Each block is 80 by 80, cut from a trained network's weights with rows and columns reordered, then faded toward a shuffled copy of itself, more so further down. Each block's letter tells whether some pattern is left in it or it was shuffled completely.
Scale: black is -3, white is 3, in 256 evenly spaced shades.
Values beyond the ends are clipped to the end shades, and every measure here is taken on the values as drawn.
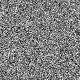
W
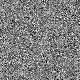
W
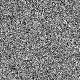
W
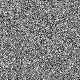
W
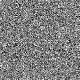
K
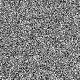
W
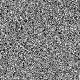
K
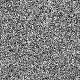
K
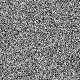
W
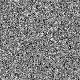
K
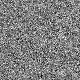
W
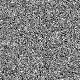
K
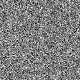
K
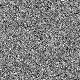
W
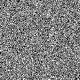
K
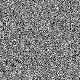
K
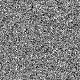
K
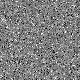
W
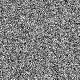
W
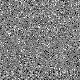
K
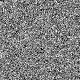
K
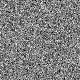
W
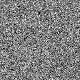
K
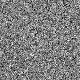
W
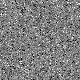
W
